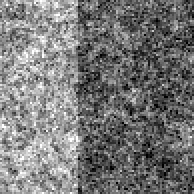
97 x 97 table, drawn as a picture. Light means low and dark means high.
Stripes: none. Histogram: bell-shaped. Seam: vertical, 40% of the way across, the right part higher.
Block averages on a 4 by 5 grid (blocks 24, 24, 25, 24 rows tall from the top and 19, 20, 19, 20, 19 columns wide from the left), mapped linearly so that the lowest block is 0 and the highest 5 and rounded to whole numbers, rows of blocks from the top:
1 0 4 4 5 | 0 1 5 5 5 | 1 0 4 5 4 | 0 0 5 5 5
